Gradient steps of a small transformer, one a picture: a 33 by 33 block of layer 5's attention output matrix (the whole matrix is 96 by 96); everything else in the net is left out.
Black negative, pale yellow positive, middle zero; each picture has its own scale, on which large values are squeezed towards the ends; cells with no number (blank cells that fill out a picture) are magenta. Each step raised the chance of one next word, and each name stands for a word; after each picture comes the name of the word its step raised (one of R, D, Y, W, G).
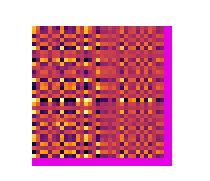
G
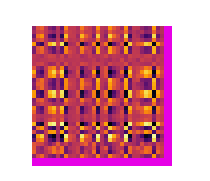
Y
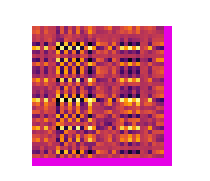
G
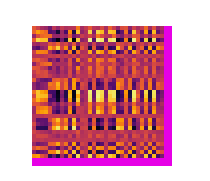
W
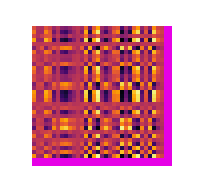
W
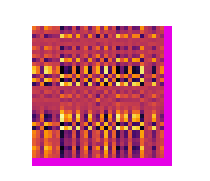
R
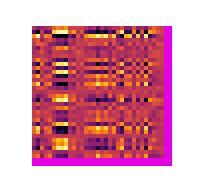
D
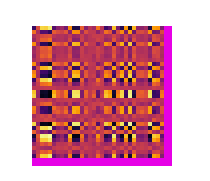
Y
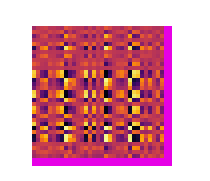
Y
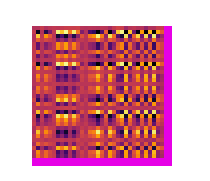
D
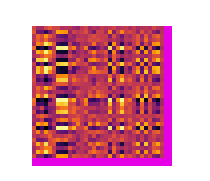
G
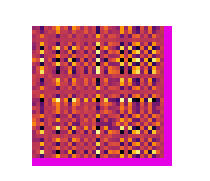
G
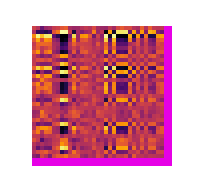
D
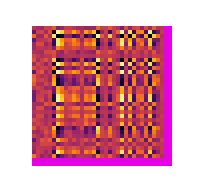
D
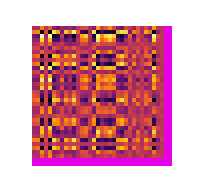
D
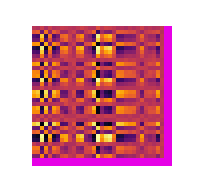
Y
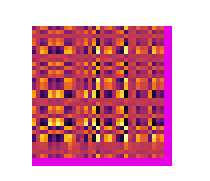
Y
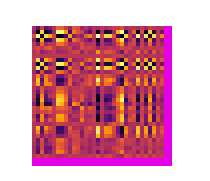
D
